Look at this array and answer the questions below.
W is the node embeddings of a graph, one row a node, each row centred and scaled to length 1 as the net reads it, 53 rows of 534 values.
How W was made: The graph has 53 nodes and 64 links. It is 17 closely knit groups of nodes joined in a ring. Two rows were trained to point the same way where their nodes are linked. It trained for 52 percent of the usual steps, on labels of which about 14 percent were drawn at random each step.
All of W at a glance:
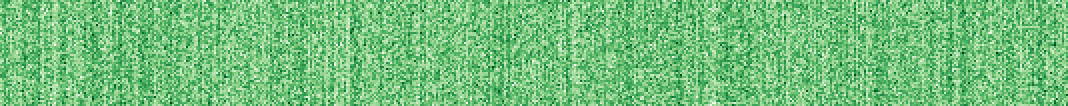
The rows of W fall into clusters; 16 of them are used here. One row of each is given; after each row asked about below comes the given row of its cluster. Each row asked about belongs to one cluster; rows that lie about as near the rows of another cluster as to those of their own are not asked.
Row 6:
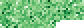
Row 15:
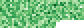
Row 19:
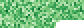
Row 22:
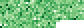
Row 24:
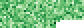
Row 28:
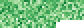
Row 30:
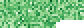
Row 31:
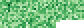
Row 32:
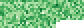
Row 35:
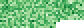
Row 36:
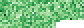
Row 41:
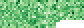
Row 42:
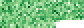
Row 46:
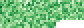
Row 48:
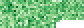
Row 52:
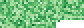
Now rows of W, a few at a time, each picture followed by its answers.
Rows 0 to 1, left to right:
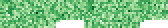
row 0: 42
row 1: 35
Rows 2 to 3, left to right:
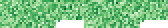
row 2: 28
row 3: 28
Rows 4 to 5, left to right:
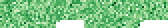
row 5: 22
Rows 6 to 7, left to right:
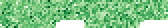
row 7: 32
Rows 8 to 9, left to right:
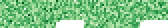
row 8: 6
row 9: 46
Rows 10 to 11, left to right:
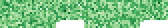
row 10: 31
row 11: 32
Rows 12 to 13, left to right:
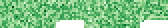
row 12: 19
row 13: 52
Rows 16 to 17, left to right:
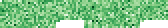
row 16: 36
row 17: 41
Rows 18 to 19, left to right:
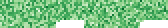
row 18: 46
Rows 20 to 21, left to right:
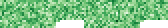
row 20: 41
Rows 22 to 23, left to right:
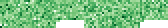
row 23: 48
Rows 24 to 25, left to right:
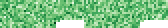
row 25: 46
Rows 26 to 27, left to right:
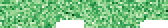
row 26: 30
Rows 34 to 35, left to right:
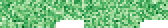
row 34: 24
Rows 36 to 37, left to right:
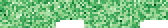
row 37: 31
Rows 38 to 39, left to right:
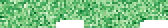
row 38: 35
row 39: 36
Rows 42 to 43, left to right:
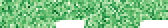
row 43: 22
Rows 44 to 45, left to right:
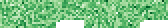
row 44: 52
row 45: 19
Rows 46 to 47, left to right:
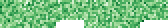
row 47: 30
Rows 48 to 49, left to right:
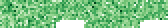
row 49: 42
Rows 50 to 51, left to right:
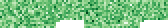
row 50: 6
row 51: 15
